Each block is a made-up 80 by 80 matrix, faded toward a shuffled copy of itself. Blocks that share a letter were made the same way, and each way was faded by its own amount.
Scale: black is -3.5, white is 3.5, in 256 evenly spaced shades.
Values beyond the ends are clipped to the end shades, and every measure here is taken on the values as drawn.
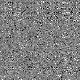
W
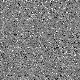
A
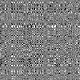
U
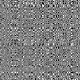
U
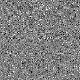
W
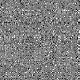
W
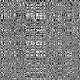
U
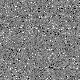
A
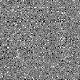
W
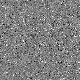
A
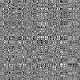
U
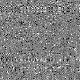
W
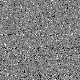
A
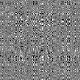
U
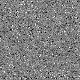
A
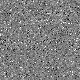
A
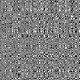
U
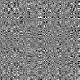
U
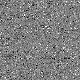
A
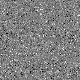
A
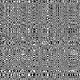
U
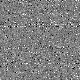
A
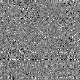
W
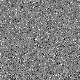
A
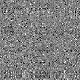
W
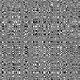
U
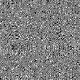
W
